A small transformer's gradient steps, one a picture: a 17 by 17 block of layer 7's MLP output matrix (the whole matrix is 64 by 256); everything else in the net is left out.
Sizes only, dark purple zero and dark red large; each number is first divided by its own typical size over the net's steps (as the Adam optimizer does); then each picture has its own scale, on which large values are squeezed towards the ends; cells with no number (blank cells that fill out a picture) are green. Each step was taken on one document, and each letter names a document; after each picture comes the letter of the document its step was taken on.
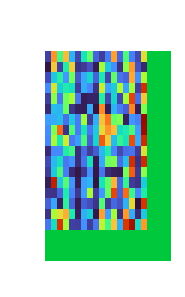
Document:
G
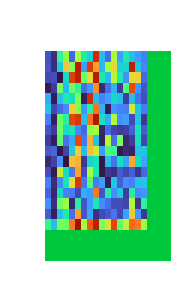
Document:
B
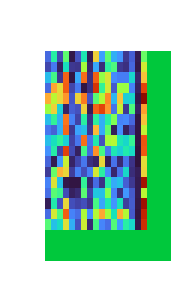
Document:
G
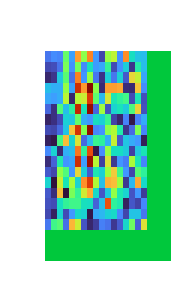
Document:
B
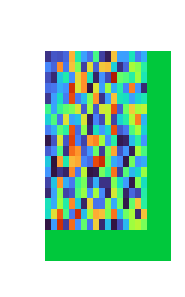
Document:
B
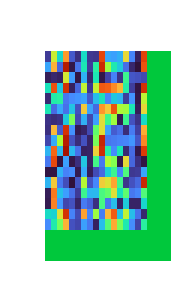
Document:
G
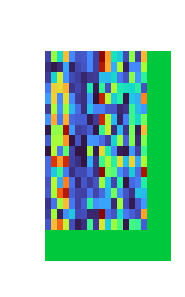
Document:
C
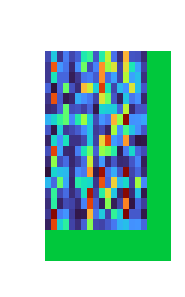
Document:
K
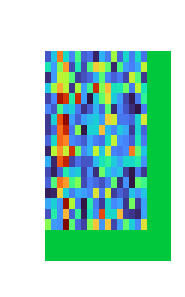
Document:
C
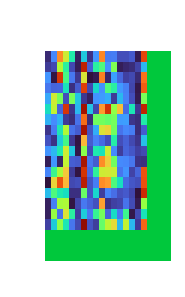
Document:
G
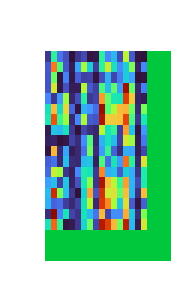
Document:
K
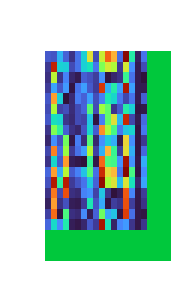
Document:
K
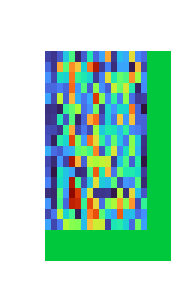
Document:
B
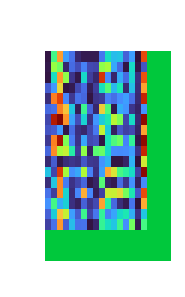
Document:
G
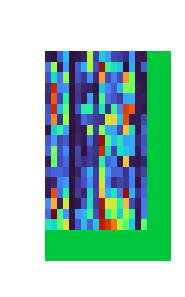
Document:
K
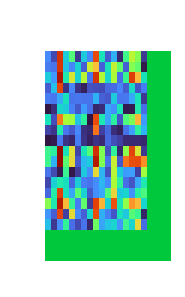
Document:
B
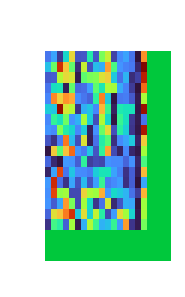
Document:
G
